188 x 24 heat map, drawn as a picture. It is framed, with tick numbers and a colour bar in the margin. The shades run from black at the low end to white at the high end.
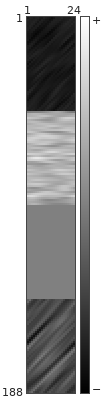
It is made of 4 by 1 panels. Panel 1,1: very low, slanting up to the right, faint in contrast. Panel 2,1: high, streaked across. Panel 3,1: middling, flat. Panel 4,1: low, slanting up to the right.
